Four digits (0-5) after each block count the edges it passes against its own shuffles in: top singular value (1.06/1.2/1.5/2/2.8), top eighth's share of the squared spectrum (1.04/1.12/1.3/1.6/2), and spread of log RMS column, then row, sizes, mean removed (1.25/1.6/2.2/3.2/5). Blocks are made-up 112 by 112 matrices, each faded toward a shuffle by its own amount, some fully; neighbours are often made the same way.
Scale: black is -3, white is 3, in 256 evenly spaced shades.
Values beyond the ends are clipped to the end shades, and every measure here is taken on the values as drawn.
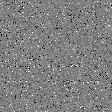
3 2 0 1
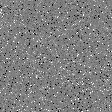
0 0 0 0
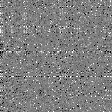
4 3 2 2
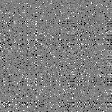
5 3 2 2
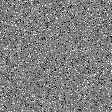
0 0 0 0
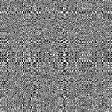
5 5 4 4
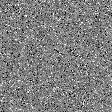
0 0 0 0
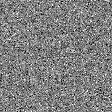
3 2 0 1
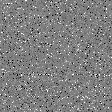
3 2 0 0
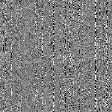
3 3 4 0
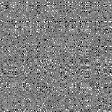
4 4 3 3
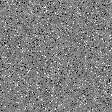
1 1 0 0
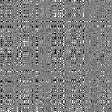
5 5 4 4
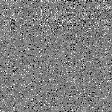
4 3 2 2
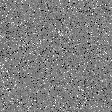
0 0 0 0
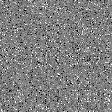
3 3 1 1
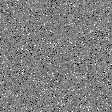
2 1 0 0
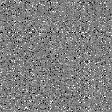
4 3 2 2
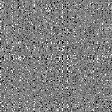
4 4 3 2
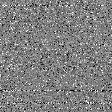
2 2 0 3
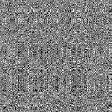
5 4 3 3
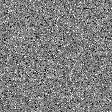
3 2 0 0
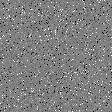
2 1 0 0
